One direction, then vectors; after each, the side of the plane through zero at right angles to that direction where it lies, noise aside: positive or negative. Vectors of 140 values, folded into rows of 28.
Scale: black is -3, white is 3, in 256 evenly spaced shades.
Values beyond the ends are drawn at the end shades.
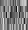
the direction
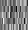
positive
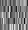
positive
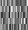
negative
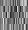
positive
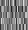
positive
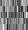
positive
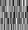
positive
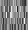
negative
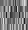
positive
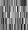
negative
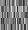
negative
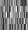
negative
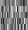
negative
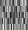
positive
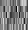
positive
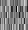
positive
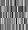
positive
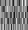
positive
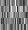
negative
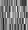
negative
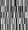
positive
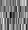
positive
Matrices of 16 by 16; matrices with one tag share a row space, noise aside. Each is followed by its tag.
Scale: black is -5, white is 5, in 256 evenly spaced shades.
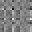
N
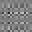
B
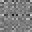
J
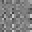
N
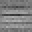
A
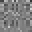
J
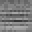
A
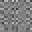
J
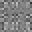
J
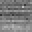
A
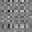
B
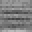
A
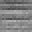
A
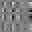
N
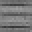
A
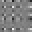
N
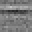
A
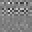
B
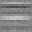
A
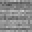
A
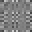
J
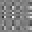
N
